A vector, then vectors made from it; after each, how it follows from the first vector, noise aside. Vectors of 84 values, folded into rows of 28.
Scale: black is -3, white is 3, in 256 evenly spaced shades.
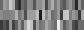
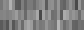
shrunk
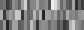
reversed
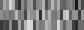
copied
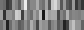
reversed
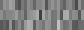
shrunk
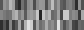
copied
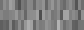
shrunk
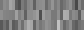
shrunk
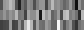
copied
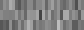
shrunk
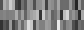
copied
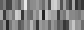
reversed
